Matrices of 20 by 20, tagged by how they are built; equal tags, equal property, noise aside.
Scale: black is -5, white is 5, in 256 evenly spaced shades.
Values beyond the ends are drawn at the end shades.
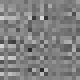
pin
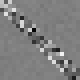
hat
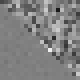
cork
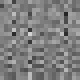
pin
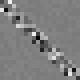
hat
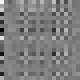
pin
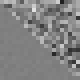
cork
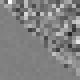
cork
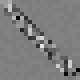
hat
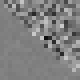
cork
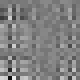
pin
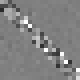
hat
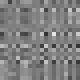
pin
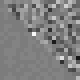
cork
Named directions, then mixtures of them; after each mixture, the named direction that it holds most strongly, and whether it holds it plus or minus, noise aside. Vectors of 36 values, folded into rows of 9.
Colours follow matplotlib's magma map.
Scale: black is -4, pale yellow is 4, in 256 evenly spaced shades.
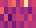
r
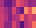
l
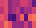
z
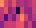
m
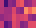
l, plus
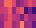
l, minus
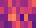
z, minus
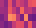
z, minus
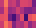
z, plus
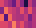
r, minus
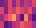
z, minus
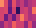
m, plus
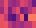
z, plus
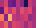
r, minus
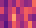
z, minus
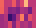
r, plus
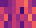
l, plus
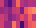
l, plus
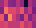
r, minus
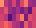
z, plus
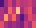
m, minus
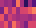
r, minus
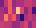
m, minus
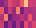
r, plus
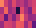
m, plus
